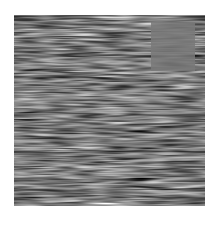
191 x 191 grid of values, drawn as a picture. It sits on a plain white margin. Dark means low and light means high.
Mirror symmetry: none. Grain: streaks across. Odd patch: calmer, in the top right. Histogram: bell-shaped.
